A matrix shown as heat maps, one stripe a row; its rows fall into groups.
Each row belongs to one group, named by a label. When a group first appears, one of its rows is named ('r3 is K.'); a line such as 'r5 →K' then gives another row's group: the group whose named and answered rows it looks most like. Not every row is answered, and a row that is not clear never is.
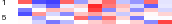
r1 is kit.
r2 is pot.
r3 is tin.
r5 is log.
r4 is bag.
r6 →pot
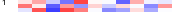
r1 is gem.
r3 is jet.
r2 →pot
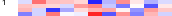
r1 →jet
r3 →kit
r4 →tin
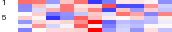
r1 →jet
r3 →tin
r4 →pot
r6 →tin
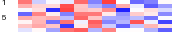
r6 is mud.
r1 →log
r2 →jet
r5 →gem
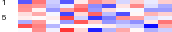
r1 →bag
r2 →jet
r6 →gem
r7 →pot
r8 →jet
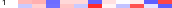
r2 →mud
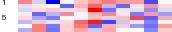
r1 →pot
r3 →tin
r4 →kit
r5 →pot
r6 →tin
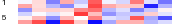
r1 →mud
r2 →pot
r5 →mud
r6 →jet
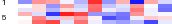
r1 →tin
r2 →mud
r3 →mud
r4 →jet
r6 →gem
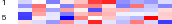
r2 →bag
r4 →bag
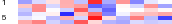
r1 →tin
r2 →jet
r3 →gem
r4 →bag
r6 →gem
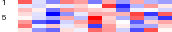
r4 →pot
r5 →mud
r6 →kit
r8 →kit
